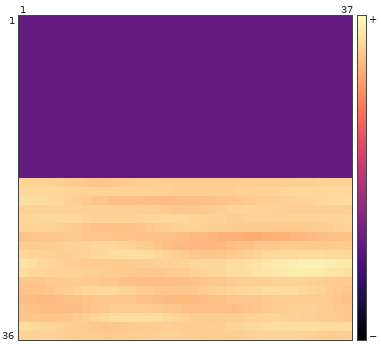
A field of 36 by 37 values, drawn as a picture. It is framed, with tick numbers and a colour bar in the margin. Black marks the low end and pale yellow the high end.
It is made of 2 by 1 panels. Panel 1,1: low, flat. Panel 2,1: very high, streaked across, faint in contrast.
